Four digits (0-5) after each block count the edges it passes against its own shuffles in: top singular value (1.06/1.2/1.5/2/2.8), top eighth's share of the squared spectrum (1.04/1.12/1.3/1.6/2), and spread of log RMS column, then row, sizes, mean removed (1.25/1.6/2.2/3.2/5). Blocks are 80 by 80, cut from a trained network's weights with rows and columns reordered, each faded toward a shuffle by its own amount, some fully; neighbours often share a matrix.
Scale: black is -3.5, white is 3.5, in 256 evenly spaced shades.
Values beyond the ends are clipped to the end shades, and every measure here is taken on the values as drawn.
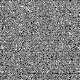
2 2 2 1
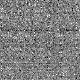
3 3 2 1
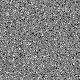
0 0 0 0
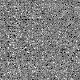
2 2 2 1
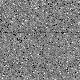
0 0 0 0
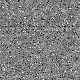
1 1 0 0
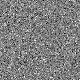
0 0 0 0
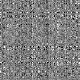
3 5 2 3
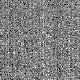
3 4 1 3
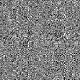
3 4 2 2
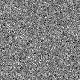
2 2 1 0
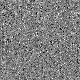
0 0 0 0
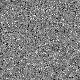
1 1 0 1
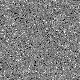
0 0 0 0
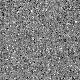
1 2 0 0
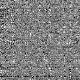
3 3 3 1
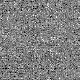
2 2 2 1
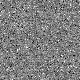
1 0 0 0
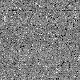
2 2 1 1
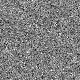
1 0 0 0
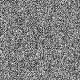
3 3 0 0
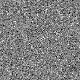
2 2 1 0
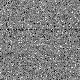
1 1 0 0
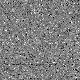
1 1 0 0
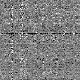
3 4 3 2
